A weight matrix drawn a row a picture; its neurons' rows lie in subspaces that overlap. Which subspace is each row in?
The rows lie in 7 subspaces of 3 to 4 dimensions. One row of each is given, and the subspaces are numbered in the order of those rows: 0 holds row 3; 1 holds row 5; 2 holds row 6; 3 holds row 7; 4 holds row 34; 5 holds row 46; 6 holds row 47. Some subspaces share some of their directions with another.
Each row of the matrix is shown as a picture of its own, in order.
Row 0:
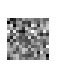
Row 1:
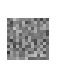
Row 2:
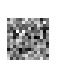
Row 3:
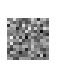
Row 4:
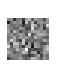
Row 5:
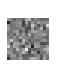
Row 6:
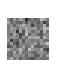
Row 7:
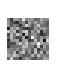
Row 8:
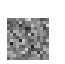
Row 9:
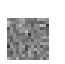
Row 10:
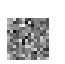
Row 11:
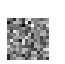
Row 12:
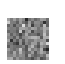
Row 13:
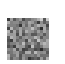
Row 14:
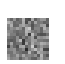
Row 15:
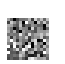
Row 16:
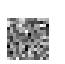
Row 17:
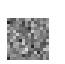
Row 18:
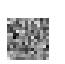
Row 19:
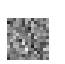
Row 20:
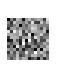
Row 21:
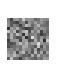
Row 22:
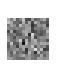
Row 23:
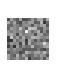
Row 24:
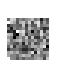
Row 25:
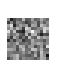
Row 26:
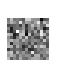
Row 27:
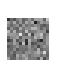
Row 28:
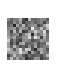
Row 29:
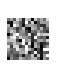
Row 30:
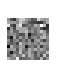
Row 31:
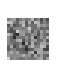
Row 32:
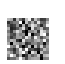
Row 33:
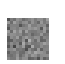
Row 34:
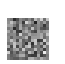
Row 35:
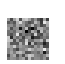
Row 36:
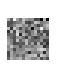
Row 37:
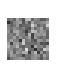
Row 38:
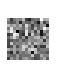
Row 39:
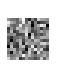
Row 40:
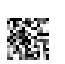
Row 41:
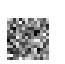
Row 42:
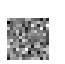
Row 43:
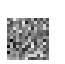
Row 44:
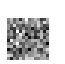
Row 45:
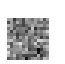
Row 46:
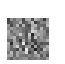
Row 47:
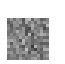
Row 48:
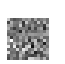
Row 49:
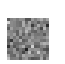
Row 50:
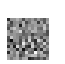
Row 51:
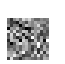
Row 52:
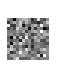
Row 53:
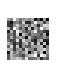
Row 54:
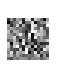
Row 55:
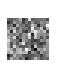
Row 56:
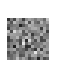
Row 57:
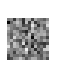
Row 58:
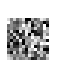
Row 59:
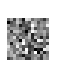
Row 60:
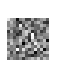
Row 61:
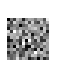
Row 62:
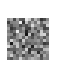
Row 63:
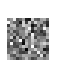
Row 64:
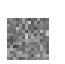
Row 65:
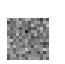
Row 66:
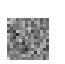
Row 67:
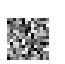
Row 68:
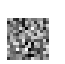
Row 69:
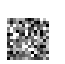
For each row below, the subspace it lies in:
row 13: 4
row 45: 4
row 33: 5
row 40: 6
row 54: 5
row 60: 1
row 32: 2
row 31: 6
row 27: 4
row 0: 6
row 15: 4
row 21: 3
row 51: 3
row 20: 5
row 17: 3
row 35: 1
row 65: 1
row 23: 1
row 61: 5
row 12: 2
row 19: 6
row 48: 4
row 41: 2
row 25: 6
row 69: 6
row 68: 1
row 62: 2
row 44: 2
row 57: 3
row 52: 0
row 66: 3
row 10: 5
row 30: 0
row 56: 5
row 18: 3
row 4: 1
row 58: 2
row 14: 6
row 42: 1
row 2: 2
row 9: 0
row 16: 0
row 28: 2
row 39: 0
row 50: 4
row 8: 3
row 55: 2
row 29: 6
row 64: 0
